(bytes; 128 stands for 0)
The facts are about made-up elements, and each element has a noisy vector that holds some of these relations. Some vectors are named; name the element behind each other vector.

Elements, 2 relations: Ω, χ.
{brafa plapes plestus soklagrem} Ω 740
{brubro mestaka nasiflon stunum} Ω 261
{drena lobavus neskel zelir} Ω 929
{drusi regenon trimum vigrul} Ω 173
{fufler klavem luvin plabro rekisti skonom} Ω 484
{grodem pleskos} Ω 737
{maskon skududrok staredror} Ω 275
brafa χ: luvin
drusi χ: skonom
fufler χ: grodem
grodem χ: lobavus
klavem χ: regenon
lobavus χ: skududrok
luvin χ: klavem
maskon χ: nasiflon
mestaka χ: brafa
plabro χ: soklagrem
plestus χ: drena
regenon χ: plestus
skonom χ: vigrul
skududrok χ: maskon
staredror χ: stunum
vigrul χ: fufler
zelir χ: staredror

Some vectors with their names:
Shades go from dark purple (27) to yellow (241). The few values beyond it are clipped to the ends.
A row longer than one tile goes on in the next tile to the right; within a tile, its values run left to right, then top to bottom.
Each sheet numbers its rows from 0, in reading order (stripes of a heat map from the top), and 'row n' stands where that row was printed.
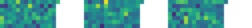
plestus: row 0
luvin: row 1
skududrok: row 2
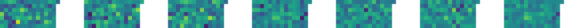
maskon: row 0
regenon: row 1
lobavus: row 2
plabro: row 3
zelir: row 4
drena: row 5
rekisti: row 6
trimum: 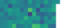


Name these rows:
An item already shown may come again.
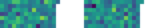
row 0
lobavus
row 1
soklagrem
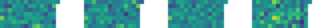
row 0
mestaka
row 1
nasiflon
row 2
plapes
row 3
skonom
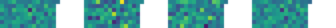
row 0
zelir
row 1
staredror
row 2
lobavus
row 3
zelir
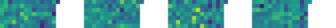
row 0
fufler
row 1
stunum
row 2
vigrul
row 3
plabro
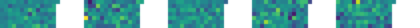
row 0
trimum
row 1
brafa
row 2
neskel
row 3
grodem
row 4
klavem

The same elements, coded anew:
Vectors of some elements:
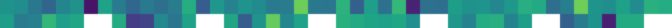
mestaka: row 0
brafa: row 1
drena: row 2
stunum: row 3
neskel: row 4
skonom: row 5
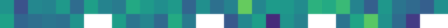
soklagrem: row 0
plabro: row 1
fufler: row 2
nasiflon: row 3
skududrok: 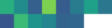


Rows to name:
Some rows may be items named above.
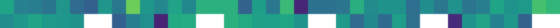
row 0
brubro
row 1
skonom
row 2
stunum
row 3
rekisti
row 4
grodem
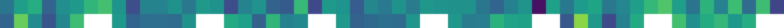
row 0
drusi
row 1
plapes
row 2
regenon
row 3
plapes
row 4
mestaka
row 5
vigrul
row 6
zelir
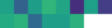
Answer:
staredror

